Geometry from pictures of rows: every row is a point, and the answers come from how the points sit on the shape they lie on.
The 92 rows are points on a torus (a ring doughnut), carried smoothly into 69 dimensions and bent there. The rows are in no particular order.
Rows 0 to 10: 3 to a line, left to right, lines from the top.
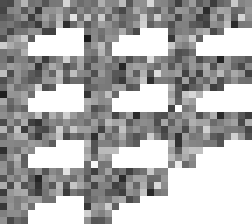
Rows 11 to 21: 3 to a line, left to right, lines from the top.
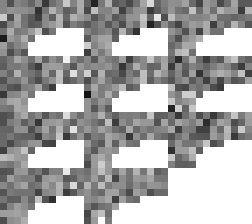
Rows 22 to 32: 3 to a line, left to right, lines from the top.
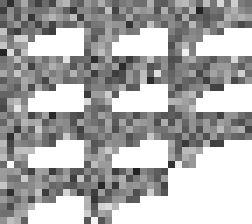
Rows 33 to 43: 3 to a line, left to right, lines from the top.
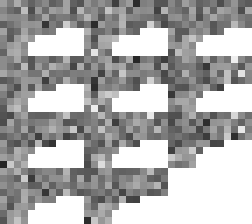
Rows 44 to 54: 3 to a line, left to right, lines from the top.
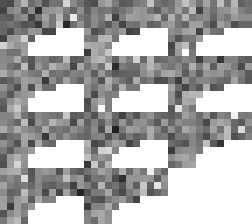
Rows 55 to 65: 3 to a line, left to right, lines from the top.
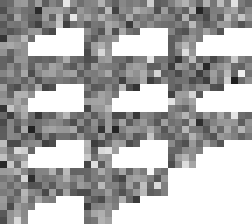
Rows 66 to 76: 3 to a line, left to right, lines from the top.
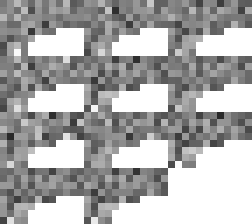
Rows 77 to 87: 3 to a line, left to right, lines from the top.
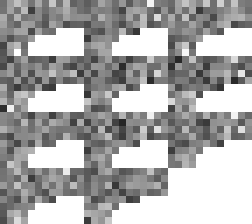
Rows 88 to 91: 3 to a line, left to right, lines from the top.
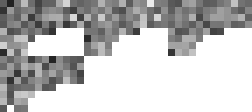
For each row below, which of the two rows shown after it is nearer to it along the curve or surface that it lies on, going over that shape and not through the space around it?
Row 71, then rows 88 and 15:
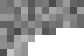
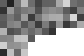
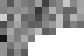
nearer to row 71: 88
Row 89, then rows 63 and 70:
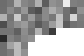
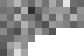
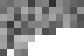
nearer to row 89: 63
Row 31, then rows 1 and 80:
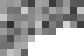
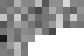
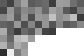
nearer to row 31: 80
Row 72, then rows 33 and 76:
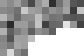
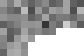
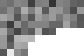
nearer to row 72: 76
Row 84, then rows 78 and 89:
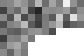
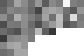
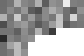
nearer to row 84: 78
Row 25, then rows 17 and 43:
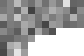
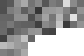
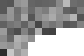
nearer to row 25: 17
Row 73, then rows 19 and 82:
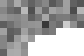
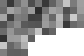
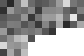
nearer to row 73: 82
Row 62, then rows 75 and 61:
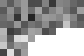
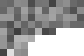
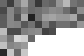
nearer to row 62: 61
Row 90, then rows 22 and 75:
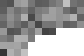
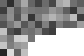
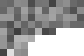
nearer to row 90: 75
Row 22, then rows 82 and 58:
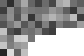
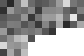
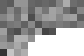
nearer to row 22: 82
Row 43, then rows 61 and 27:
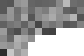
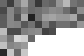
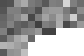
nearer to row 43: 27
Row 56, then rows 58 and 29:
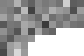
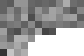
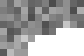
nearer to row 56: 29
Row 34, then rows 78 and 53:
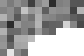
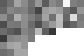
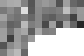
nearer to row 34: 53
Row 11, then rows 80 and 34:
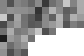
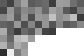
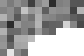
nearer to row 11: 80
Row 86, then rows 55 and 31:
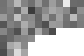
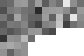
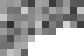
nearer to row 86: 55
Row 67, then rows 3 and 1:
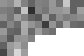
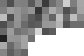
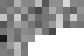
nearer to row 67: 1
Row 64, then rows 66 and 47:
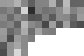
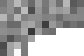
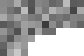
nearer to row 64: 47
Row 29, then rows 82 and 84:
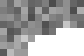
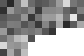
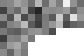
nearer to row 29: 82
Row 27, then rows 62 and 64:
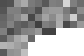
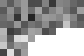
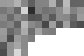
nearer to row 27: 62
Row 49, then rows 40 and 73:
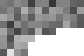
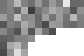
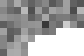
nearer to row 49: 73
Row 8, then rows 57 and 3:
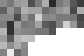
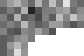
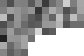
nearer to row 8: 57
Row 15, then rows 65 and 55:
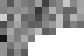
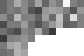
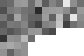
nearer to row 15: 65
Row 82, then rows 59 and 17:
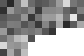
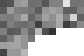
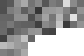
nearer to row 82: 17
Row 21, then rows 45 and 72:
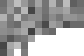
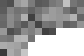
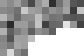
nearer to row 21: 72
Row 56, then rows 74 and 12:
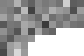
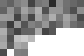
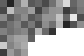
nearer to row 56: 74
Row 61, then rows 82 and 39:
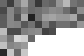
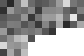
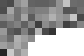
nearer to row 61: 82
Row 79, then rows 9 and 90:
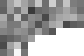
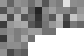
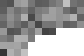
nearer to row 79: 9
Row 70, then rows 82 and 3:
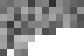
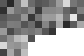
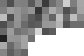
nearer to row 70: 82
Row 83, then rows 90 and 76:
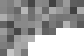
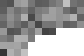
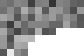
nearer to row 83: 76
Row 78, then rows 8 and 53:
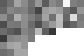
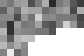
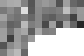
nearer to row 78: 53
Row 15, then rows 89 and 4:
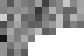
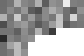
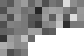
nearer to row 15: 89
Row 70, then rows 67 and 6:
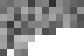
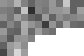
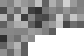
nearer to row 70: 67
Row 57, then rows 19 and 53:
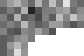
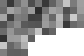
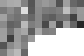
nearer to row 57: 53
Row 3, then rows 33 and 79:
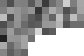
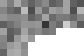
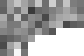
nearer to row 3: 79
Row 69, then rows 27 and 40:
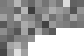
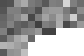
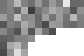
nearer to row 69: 40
